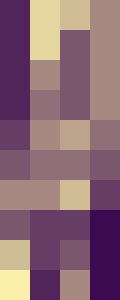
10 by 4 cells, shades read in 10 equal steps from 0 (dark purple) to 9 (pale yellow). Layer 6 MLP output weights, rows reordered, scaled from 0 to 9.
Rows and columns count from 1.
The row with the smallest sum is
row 8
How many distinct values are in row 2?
4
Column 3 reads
7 3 3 3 6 4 7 2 3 5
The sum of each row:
21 17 14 13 17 14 19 7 12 15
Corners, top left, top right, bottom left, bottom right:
1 5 9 0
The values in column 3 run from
2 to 7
